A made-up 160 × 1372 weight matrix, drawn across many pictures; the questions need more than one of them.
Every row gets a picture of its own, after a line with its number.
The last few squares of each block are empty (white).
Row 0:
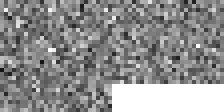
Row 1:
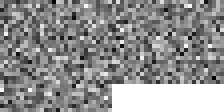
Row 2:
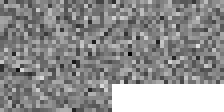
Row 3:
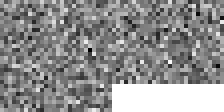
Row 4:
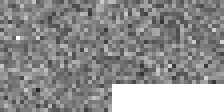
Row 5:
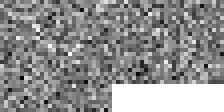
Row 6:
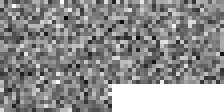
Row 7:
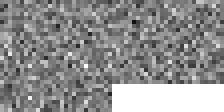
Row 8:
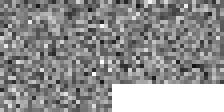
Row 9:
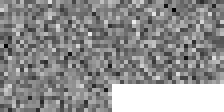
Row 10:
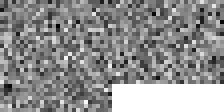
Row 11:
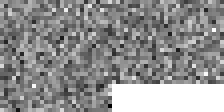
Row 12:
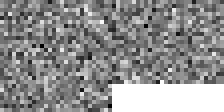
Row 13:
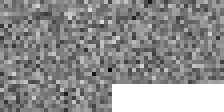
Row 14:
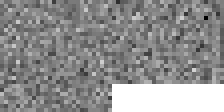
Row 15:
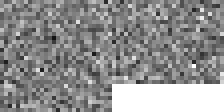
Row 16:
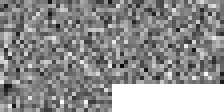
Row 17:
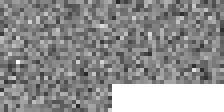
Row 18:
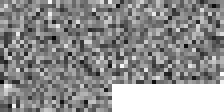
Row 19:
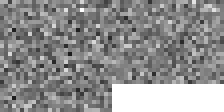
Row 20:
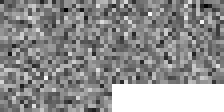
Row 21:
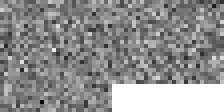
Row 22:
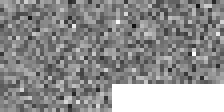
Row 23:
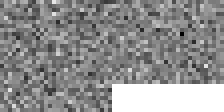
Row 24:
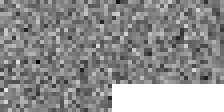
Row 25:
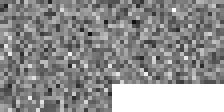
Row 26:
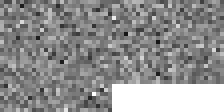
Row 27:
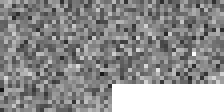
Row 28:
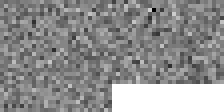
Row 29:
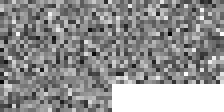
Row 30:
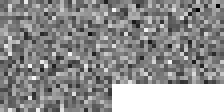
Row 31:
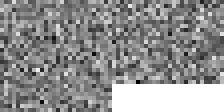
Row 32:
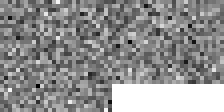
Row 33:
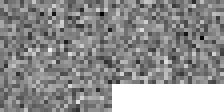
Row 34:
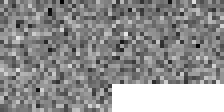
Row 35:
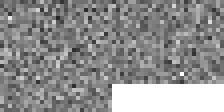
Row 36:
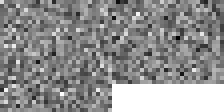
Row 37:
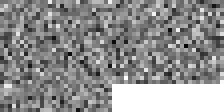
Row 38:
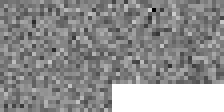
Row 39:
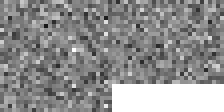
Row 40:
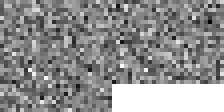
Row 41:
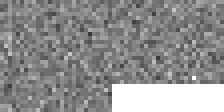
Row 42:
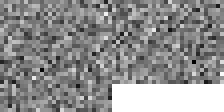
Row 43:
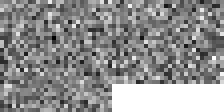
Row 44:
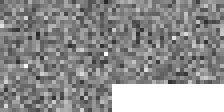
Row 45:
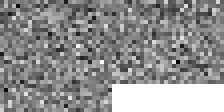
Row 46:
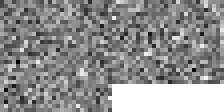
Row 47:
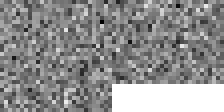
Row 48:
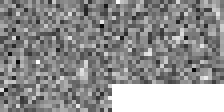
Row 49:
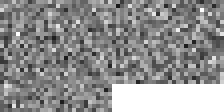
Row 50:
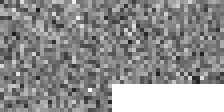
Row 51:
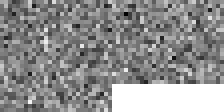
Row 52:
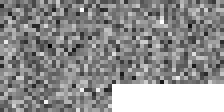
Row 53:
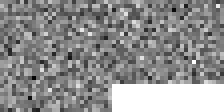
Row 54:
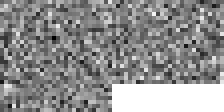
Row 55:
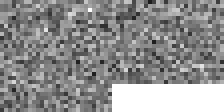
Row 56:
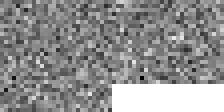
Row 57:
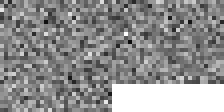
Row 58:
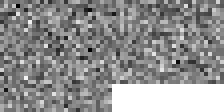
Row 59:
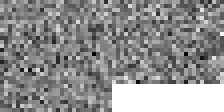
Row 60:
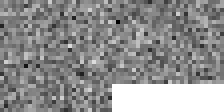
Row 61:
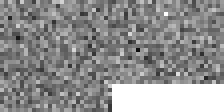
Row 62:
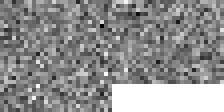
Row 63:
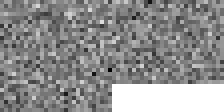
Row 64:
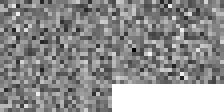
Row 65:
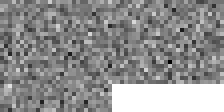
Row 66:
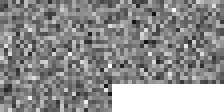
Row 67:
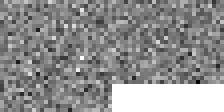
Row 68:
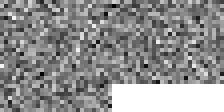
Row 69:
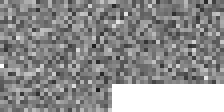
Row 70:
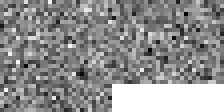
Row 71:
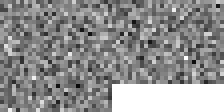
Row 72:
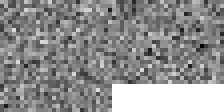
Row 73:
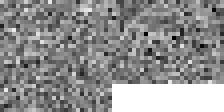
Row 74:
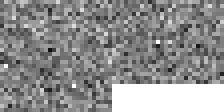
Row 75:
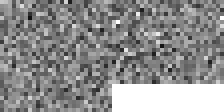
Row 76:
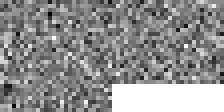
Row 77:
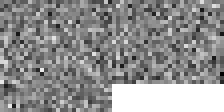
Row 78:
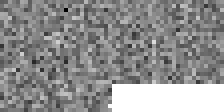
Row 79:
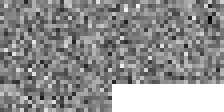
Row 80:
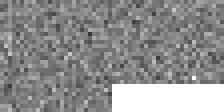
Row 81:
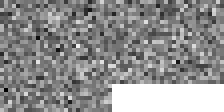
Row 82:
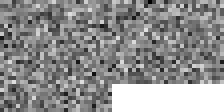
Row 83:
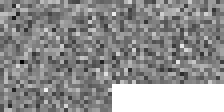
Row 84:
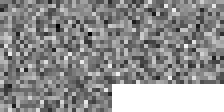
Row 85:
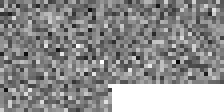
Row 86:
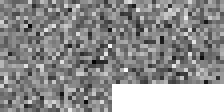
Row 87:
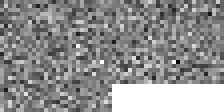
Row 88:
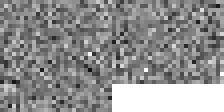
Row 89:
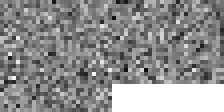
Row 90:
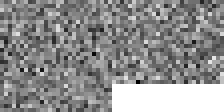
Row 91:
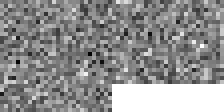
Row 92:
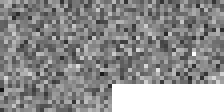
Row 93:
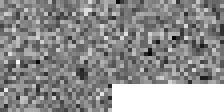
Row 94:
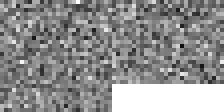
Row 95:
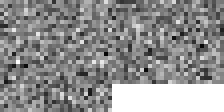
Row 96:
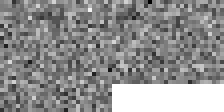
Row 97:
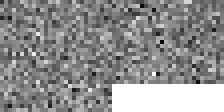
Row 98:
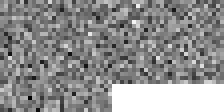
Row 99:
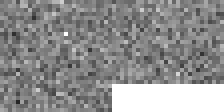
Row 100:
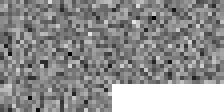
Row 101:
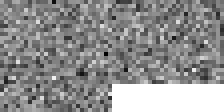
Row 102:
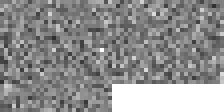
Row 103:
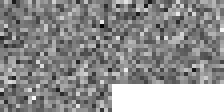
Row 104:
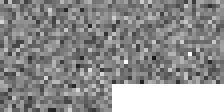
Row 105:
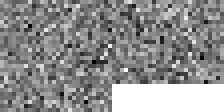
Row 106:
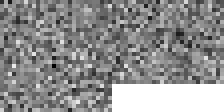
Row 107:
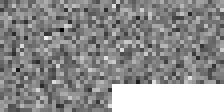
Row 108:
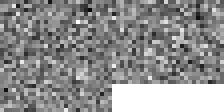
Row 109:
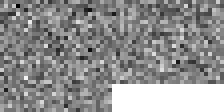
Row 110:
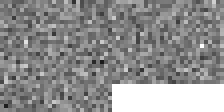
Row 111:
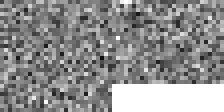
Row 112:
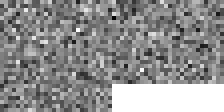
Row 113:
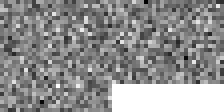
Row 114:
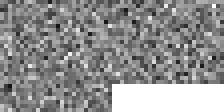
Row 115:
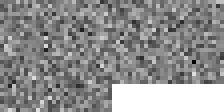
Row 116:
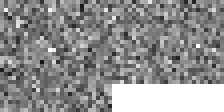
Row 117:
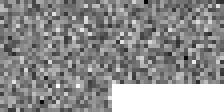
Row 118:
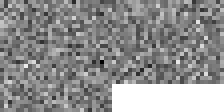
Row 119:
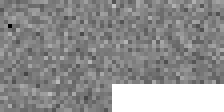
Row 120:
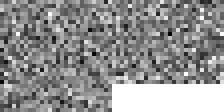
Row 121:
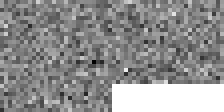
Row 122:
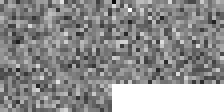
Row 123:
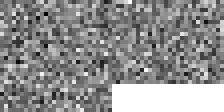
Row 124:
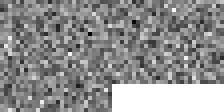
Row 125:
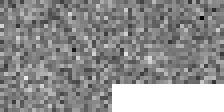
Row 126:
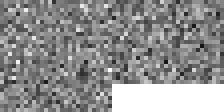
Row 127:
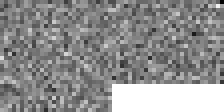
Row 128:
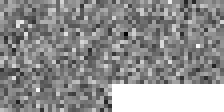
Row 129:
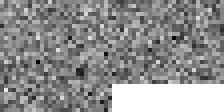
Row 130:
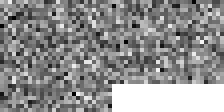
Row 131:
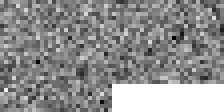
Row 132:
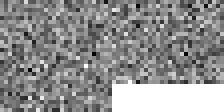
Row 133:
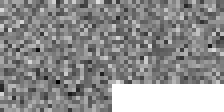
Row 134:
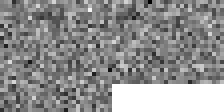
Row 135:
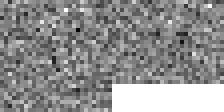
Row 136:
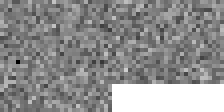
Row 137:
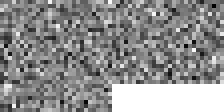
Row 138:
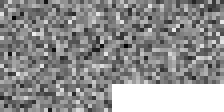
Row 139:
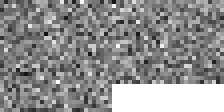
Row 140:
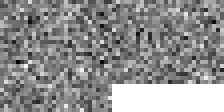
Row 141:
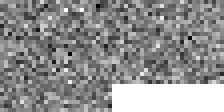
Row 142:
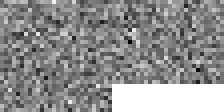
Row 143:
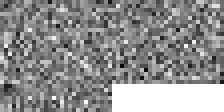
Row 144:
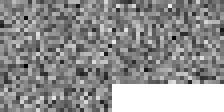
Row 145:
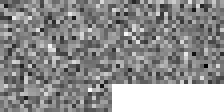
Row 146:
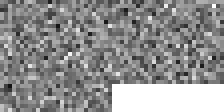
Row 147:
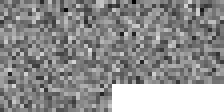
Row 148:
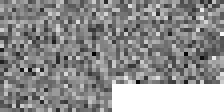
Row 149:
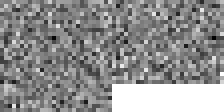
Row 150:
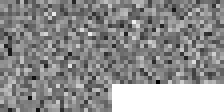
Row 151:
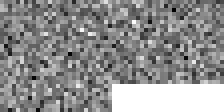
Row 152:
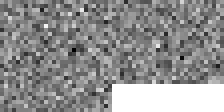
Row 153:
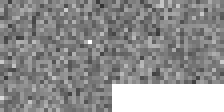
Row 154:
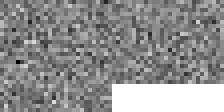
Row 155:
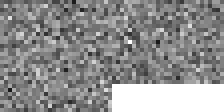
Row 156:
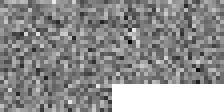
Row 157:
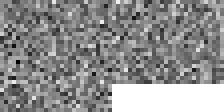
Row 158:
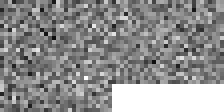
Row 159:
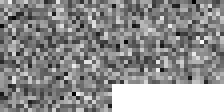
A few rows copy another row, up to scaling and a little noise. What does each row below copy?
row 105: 86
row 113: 117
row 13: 63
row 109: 58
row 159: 130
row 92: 27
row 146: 114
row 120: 29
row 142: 156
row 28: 38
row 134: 96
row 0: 116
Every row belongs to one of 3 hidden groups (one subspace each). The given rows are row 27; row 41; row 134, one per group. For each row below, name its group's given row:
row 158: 27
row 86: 134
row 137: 41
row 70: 134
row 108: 134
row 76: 41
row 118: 134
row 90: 41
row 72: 134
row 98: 41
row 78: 27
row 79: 41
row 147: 27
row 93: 134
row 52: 27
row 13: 134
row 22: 27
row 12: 27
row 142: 27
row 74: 27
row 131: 134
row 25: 41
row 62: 134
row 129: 134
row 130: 27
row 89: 134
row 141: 27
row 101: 134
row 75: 27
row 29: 41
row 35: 27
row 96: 134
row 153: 27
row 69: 27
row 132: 41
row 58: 134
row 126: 134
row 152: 27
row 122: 27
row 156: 27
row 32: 27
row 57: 27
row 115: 41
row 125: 27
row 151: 41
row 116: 27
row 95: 134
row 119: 27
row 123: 134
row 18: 41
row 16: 41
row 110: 134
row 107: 27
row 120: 41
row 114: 41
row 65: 41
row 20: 27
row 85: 134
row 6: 27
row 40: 41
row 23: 27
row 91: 134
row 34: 27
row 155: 27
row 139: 27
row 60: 134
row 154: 134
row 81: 134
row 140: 134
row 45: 134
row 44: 134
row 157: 134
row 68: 27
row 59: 41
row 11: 27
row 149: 41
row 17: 134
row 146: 41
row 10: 41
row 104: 27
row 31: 41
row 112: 134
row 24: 134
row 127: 41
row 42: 41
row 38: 27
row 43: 41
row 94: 134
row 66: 41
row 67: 27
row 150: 41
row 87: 134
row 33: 27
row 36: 134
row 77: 41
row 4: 27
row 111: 134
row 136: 134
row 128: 27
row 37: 41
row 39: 27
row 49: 41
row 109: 134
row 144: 134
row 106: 27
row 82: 134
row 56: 134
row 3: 27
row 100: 41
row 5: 27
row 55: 134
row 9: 41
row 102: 41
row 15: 41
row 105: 134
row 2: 27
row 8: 134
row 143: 41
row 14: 134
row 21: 41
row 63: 134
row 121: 134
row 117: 41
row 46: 134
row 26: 27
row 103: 134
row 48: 134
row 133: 27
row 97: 27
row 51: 134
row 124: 41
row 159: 27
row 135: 27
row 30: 41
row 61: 27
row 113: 41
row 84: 41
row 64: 134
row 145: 27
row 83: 134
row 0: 27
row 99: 27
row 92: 27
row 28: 27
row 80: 41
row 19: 27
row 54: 41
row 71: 41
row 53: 41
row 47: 134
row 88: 41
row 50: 27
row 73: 134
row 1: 27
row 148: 41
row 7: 41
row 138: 27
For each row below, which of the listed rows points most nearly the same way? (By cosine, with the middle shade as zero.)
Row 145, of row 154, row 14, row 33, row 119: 119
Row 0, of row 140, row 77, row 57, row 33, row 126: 33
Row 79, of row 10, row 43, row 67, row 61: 43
